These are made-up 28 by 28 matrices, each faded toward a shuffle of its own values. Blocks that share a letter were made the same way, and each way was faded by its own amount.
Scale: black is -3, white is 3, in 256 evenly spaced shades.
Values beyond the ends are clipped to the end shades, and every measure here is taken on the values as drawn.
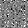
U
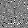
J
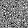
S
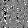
J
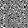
U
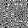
U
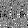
U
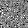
S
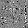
J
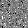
S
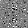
J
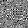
U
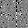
J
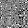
U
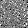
S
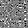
U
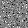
S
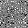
U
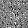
S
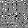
J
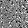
S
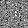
S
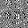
J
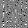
J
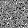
S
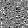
U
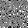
J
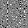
J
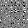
J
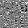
U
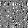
U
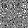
U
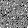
S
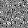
U
